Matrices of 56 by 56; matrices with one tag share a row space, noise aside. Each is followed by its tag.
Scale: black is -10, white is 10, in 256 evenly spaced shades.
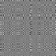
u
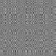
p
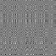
p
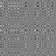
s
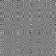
u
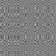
s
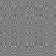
p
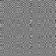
u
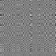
u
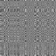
s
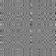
u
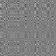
s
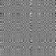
u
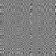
u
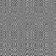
p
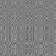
p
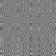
u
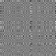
u
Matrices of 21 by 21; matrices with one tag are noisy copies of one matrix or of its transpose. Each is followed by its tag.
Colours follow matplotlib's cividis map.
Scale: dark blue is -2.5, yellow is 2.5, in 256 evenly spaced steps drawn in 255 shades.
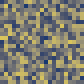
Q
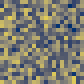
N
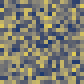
N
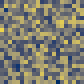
Q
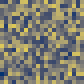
N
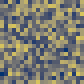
N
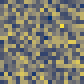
Q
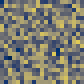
Q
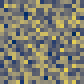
Q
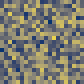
Q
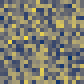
Q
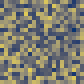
N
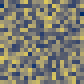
N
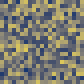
N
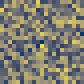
Q
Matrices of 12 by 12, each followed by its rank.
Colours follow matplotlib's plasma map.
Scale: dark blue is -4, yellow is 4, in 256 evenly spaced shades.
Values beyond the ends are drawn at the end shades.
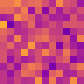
full rank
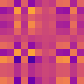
one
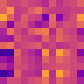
two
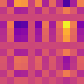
one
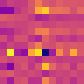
two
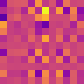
two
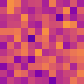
full rank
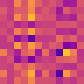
two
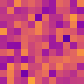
full rank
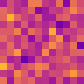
full rank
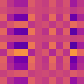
one
